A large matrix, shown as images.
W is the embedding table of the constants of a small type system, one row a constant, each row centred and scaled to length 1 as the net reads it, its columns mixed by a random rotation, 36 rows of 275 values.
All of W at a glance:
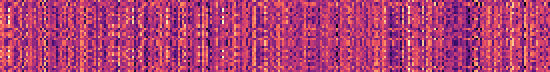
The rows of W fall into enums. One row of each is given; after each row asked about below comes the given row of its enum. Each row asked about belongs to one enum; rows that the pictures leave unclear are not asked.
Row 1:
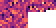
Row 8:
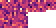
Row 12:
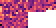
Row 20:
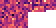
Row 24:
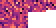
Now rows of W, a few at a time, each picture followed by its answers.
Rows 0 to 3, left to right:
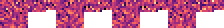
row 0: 24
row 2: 1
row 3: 20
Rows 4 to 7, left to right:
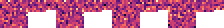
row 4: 8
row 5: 8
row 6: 20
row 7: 12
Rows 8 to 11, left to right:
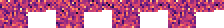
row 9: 24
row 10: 8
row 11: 8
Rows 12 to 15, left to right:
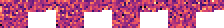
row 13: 12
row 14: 1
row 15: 20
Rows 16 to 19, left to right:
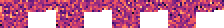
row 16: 12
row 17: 12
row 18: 24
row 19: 1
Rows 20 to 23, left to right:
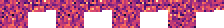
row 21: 20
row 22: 20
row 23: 12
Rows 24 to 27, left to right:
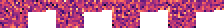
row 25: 8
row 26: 12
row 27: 12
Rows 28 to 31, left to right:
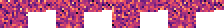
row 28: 8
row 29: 24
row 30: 12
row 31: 24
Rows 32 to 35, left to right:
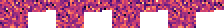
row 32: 24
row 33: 1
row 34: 20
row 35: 24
